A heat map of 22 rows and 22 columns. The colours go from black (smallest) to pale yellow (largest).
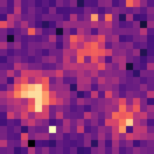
Histogram: skewed, a long tail of high values. Slope: none. Ninth with the highest average: middle left. Odd rows or columns: none. Bumps: three.
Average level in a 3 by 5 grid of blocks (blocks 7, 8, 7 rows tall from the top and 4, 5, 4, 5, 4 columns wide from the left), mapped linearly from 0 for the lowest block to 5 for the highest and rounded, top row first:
10221 | 35330 | 12033
